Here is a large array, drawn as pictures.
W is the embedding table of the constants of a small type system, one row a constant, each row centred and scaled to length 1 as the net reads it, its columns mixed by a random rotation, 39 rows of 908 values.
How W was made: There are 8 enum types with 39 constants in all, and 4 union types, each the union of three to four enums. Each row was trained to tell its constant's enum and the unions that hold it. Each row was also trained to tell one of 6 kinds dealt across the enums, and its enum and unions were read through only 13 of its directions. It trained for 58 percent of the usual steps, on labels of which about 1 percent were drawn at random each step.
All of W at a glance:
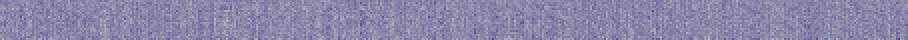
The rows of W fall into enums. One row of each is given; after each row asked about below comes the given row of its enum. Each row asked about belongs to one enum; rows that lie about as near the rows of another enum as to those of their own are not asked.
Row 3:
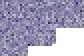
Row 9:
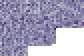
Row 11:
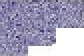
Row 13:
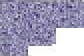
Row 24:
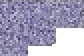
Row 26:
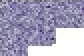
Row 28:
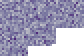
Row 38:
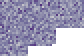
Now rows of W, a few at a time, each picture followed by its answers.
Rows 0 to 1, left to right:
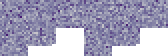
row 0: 26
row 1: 9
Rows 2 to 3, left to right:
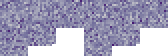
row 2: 9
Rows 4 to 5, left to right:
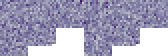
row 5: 24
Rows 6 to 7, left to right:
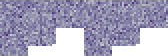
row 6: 26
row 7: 38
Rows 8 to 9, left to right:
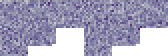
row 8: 38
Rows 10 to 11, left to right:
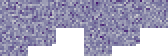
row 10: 28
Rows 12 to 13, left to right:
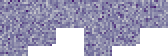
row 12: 9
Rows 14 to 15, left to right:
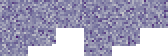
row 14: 11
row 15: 3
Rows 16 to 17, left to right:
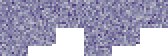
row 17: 38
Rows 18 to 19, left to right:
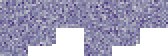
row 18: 24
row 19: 13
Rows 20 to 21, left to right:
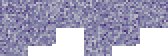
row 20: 13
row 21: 26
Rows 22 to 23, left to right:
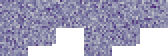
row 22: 3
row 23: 13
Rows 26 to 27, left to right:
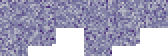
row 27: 24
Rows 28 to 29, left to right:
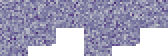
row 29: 9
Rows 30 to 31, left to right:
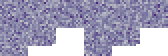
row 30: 3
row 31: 28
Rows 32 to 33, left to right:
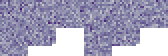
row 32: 3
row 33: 9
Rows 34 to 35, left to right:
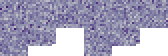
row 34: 13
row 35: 11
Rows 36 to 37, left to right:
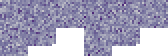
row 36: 38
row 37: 3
